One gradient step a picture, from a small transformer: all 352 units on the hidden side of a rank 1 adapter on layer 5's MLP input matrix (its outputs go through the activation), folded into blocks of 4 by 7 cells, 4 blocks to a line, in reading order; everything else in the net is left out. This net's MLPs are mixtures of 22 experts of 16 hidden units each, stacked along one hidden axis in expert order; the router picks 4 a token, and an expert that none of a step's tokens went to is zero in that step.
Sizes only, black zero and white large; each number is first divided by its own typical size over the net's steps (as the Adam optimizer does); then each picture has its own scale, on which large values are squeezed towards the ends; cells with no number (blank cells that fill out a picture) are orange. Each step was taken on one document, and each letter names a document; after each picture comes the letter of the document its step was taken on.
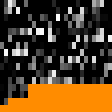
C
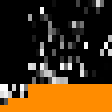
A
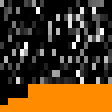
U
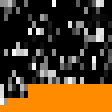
C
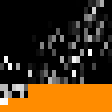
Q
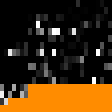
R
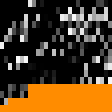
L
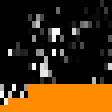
R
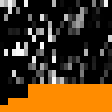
C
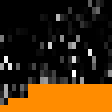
Q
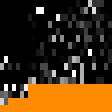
Q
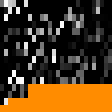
C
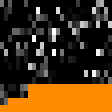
R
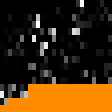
R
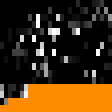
R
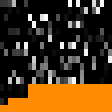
C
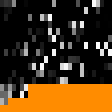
A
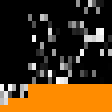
A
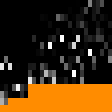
Q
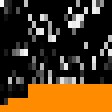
C
